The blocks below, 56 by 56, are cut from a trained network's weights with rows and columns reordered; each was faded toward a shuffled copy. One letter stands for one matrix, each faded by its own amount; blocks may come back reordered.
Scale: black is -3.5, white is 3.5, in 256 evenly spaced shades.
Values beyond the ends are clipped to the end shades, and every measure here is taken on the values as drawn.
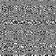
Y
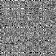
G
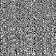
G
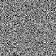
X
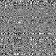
Y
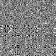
G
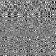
Y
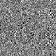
X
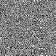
X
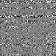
Y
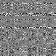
Y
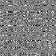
Y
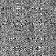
G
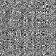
G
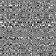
Y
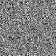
X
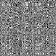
G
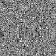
X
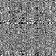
G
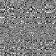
Y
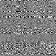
Y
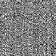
G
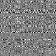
Y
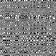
Y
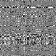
Y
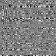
Y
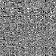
G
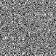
X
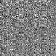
G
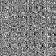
G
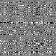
Y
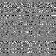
Y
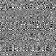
Y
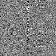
X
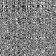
G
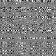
Y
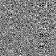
X
